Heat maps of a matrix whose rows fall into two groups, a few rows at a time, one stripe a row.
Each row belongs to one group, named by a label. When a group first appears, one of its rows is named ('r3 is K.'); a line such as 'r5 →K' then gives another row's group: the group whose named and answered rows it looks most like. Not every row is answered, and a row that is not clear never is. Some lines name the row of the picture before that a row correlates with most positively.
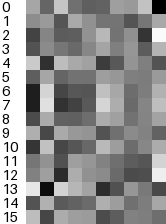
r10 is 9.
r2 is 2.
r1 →2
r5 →9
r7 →9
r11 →2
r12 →2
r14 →9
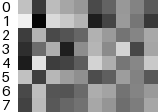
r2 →9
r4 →9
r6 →9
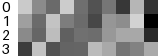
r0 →2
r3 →9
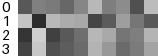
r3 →9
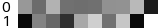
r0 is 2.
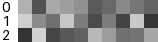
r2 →9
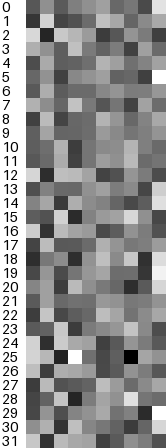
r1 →9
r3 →2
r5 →2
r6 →9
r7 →2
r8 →9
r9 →9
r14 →2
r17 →9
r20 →2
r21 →9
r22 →9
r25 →2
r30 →2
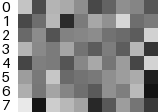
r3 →2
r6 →2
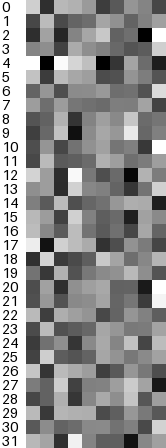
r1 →9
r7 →2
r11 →9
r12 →2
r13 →2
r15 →2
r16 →2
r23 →9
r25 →9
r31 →2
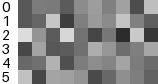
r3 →9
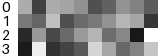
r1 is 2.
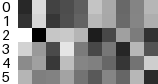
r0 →9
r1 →9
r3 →2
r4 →2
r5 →2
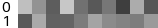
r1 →9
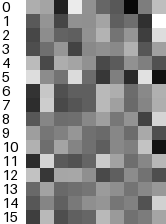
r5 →2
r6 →9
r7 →9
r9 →2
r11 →9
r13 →9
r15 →9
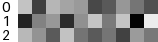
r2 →2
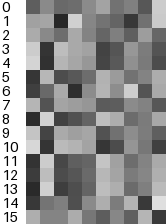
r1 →2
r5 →9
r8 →9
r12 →9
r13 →9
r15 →2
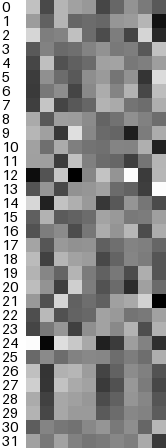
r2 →2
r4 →9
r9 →2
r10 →2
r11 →2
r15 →9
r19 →2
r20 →2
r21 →2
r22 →9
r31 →2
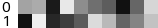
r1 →9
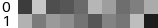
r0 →9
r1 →2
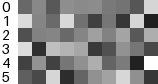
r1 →2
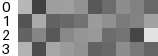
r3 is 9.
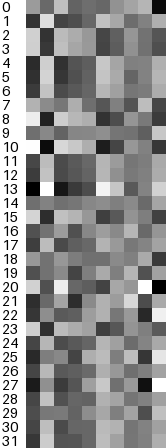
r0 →2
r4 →9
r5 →9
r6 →9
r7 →2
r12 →9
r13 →9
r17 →9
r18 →2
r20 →2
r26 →9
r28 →9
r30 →9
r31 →9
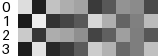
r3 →9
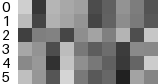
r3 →2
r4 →2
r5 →2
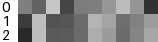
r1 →9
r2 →9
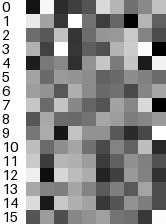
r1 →2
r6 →2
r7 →2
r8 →9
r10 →2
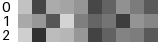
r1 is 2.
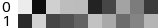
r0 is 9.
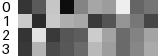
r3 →9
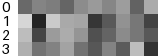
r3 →2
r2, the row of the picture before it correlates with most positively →1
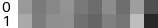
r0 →2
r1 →2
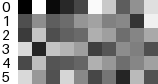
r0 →9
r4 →9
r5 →2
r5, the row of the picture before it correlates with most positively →0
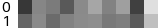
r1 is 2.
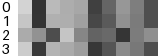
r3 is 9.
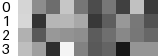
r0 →2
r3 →2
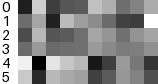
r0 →9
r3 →9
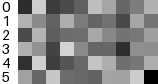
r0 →9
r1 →2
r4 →9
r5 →2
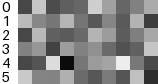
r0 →9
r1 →2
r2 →9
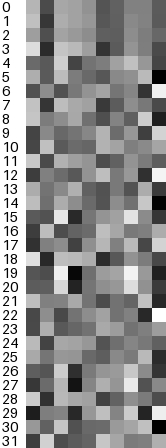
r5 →2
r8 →2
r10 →9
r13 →2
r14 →2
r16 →9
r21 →2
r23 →9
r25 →2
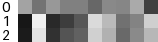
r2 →9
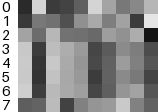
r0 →9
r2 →2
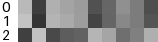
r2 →9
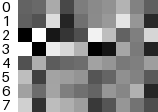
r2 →9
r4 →9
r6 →2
